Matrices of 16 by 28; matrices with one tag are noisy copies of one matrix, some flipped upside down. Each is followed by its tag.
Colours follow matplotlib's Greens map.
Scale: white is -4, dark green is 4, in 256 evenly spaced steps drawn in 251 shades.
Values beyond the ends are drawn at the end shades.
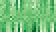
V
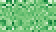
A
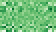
A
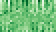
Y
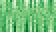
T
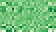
A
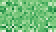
A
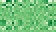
A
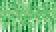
Y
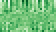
Y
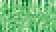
Y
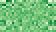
A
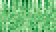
Y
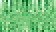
Y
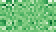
A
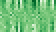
V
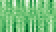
T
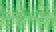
T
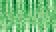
T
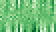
V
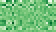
A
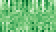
Y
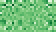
A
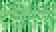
Y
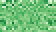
A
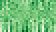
Y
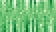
T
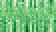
T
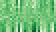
V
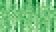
V
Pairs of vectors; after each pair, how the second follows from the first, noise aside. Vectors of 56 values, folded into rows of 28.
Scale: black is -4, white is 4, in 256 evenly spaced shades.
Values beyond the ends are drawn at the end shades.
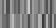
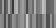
reversed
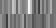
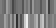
reversed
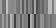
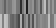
reversed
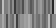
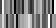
scaled up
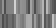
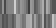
copied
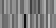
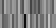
copied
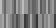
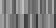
copied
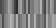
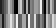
scaled up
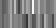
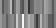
reversed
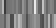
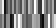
scaled up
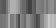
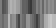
copied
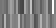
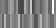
copied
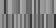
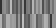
reversed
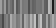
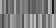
copied
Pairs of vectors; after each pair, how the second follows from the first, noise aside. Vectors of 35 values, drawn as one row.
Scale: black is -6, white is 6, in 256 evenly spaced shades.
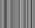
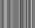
negated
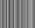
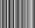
scaled up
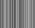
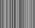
copied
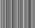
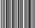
scaled up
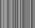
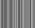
negated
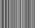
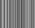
negated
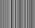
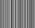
copied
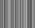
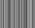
negated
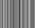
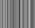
copied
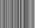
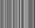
negated
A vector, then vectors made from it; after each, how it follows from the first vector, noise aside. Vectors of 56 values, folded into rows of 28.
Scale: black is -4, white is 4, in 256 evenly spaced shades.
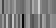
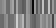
reversed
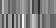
negated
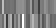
negated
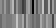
reversed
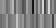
reversed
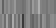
shrunk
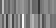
negated
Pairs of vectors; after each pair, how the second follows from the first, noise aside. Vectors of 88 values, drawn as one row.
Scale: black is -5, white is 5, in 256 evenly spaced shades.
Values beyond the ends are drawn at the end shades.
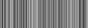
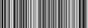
scaled up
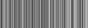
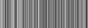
reversed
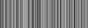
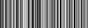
scaled up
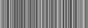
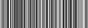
scaled up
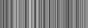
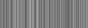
shrunk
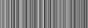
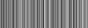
reversed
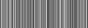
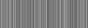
shrunk
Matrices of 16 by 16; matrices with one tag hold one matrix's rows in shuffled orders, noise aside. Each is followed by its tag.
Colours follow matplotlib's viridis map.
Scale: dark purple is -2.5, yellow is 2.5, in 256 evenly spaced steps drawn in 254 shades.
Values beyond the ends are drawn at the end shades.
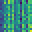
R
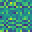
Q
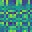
Q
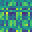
Q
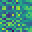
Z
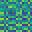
Q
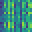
R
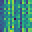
R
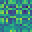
Q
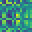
Z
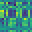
Q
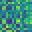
Z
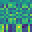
Q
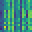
R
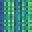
R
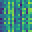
R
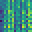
R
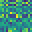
Q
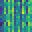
R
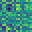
Z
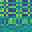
Q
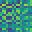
Z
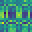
Q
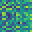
Z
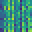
R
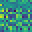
Q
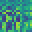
Z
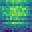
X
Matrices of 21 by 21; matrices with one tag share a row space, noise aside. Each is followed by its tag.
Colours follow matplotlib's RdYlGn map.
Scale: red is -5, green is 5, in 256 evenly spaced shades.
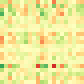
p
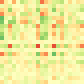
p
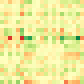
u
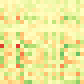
u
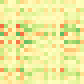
u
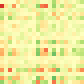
p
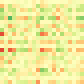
p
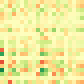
p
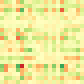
u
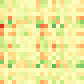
p
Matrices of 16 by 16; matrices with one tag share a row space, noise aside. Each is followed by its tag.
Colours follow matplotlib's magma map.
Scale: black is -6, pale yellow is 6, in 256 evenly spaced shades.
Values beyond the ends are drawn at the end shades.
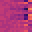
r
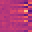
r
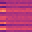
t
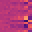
r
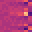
r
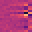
r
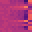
r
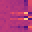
r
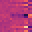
r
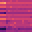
t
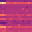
t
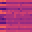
t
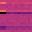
t
